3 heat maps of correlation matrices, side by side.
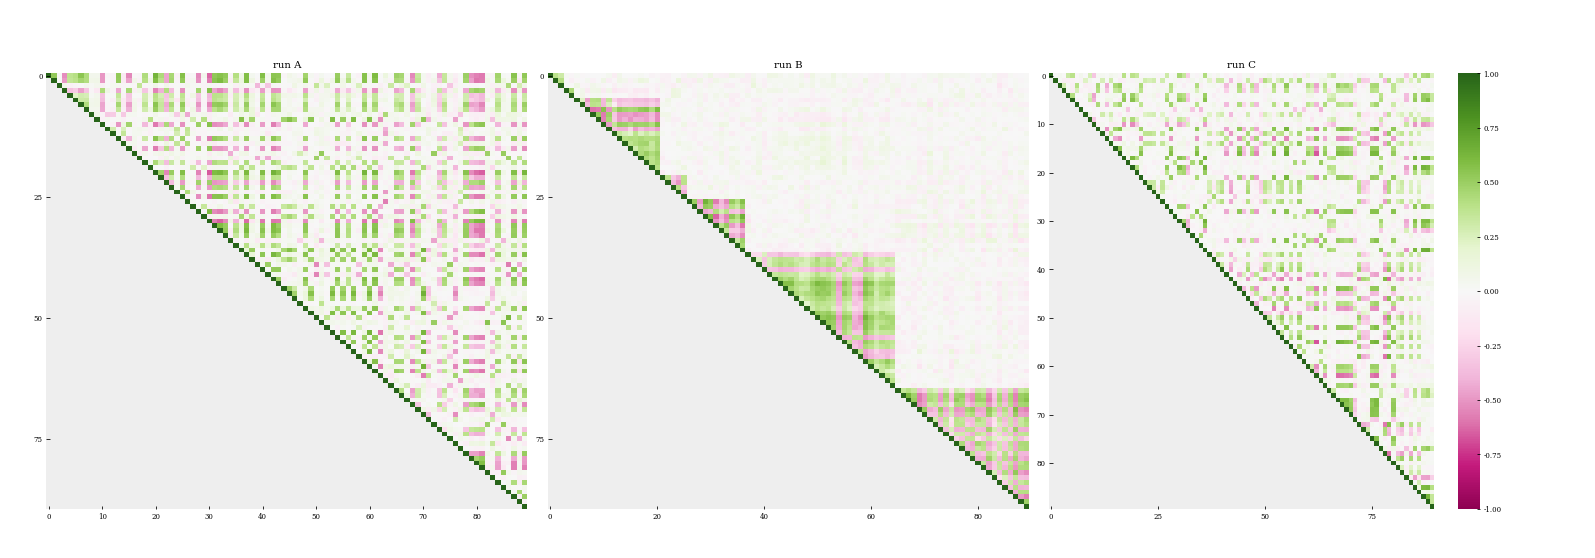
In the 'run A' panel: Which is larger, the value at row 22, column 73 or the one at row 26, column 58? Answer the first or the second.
the first
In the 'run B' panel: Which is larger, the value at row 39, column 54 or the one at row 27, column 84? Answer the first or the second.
the second
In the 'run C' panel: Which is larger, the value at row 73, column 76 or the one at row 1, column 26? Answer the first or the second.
the second
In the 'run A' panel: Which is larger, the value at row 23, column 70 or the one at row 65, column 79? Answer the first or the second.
the first
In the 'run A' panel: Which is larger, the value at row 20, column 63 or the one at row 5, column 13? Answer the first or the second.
the second
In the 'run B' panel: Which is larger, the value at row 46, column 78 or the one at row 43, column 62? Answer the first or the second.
the second
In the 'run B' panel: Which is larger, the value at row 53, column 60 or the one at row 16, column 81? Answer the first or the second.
the first
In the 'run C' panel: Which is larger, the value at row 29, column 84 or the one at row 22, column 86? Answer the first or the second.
the second
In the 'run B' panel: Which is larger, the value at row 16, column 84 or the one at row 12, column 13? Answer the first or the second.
the second
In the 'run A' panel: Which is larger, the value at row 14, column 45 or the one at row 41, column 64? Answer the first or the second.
the first
